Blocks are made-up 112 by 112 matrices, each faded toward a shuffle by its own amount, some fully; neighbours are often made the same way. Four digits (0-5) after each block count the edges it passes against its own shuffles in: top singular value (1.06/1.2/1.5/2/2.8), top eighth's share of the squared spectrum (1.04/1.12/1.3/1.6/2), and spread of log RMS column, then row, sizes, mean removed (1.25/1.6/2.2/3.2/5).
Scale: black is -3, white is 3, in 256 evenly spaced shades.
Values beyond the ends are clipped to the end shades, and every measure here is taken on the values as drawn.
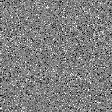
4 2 1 1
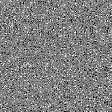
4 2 1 1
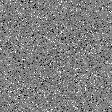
2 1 0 0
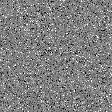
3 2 0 0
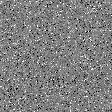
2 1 0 0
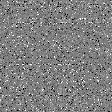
4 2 1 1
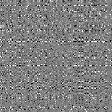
5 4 3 3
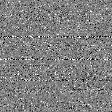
2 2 0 3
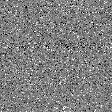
1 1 0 2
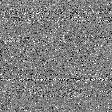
1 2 0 3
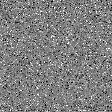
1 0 0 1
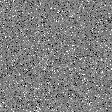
0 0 0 0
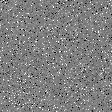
0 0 0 0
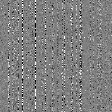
3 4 4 0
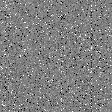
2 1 1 0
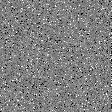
1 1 1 0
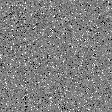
1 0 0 0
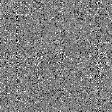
1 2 3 3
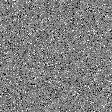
0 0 0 0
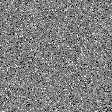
0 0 1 0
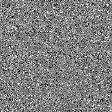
0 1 2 2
